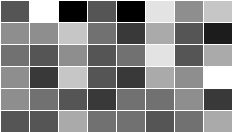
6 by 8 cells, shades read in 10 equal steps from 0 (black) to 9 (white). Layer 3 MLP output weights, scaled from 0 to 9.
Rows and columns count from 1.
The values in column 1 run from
3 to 5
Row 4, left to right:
5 2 7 3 2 6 5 9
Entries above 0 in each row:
6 8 8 8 8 8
